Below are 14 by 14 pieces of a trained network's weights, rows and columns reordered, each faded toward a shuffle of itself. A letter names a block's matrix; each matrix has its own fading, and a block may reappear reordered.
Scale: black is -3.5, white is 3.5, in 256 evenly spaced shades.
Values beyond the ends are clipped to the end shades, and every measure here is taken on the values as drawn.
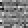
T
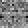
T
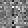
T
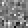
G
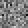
G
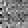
T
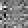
T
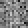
G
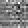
T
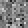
G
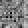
G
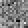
G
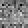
T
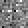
G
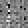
T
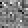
G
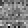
T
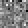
G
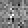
T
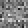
T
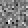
G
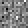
G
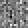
G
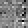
T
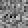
G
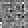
T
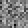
G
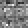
T
